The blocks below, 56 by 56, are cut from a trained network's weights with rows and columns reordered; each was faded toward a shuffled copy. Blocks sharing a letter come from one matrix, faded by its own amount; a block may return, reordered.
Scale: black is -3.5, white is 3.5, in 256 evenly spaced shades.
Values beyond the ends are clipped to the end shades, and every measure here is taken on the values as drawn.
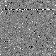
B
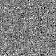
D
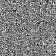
D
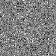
D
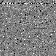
B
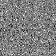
D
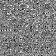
D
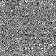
D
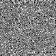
B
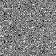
D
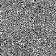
D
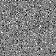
B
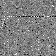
B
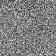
D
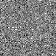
D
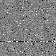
B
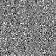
D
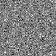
D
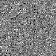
D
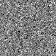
D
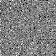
B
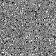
B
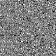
D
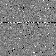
B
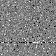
B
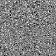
D
